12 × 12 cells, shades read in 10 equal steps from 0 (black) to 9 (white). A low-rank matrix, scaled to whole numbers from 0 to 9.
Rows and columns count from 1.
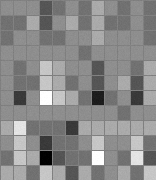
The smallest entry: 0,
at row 11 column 4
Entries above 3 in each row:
11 11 12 12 11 10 9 12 11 11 9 11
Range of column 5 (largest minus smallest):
4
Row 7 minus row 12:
-1 -4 1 2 1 3 -2 -3 -1 -1 -2 -1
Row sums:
55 55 57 59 60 58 56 59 64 60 57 64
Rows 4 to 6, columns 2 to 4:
5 5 5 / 4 5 7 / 4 4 7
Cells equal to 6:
25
